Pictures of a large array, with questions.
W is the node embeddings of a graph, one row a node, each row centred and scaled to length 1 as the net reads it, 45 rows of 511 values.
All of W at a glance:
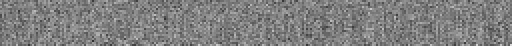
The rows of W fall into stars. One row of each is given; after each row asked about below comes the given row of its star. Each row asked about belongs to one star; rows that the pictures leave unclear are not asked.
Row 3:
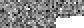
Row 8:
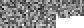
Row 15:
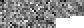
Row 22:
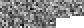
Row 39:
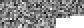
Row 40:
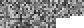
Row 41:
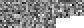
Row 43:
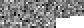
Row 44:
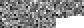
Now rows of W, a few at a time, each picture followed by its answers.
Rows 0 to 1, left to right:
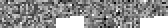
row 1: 40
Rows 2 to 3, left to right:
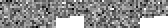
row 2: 43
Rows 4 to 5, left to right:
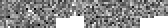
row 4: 40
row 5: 22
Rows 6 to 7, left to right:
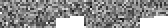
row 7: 3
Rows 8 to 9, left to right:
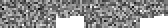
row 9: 39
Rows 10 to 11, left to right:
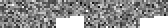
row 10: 43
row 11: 15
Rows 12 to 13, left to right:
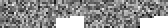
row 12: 41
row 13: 44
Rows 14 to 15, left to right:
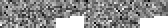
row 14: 8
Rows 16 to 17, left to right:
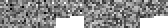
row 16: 41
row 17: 44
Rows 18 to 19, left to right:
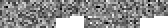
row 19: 15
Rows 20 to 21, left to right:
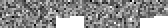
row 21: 44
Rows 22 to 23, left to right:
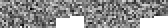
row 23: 8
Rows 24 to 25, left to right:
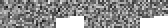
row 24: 44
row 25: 43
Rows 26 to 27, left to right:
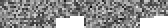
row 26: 15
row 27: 44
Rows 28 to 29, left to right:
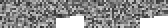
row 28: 39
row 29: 8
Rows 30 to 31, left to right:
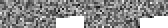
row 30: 39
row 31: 15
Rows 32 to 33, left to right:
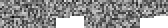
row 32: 22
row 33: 3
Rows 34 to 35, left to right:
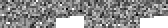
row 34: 39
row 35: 8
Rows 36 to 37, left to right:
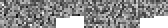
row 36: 22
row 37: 41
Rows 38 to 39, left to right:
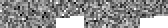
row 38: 3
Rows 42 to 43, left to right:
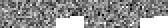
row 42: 15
